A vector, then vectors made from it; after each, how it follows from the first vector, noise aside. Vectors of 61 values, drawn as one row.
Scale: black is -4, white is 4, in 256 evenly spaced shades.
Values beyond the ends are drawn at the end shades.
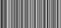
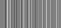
partly zeroed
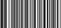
scaled up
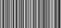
reversed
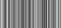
sign-scrambled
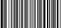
scaled up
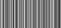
reversed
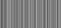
shrunk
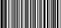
scaled up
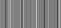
partly zeroed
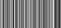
reversed
